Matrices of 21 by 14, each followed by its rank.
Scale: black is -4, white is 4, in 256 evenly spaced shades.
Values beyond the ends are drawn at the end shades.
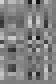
two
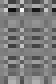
one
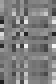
two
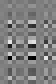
one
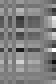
one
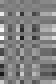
one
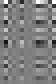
one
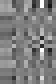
two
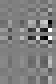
one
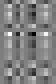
one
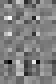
two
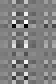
one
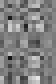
two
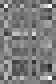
two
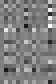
two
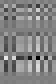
one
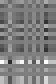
one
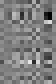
two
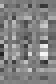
two
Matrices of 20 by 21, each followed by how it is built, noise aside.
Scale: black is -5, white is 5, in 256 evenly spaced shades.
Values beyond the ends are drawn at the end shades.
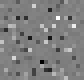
sparse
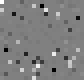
sparse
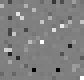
sparse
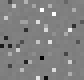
sparse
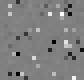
sparse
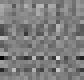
low rank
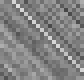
Toeplitz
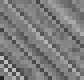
Toeplitz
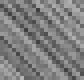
Toeplitz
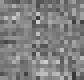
low rank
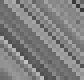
Toeplitz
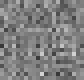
low rank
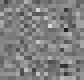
low rank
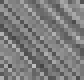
Toeplitz
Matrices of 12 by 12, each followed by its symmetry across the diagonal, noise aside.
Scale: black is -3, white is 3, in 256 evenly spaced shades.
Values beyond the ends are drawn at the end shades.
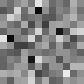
symmetric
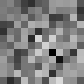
symmetric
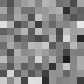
neither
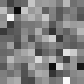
antisymmetric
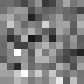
neither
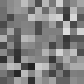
antisymmetric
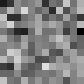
neither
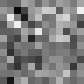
antisymmetric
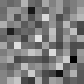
symmetric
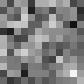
symmetric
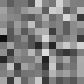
antisymmetric
